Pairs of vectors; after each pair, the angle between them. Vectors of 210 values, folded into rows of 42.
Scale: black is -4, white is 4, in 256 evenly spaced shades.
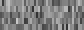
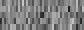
partly aligned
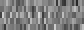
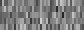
partly opposed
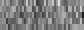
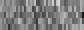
nearly parallel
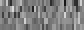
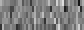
orthogonal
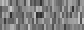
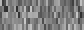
orthogonal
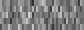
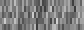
partly opposed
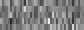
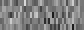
nearly opposite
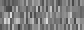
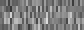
nearly parallel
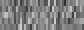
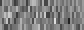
partly aligned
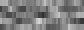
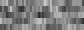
nearly parallel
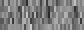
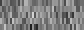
partly opposed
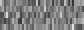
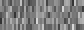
partly aligned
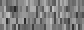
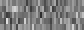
nearly opposite
